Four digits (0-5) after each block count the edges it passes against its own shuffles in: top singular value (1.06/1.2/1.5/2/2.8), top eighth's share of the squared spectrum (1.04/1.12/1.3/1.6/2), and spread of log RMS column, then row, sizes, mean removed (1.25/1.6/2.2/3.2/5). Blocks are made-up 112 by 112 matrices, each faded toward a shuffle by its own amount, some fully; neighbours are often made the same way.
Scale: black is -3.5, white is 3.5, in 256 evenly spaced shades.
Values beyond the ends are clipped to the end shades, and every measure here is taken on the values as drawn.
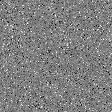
0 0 0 0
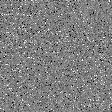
0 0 0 1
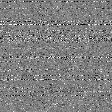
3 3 0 4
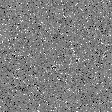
0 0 0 0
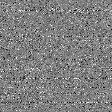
2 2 0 3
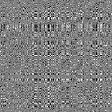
5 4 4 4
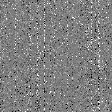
2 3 3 0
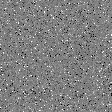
0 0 0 0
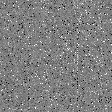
1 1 1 0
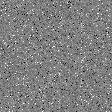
0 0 0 0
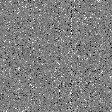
2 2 2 0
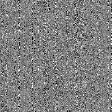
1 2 4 0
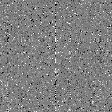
4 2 2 1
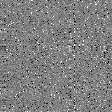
4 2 1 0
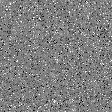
3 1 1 0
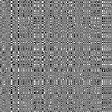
5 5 4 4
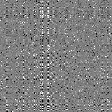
5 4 3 2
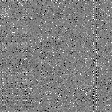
4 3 2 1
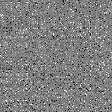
4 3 1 1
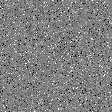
2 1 0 0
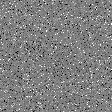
1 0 0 0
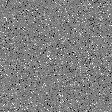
2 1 0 0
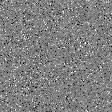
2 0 0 0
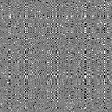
5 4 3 3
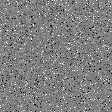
2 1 0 0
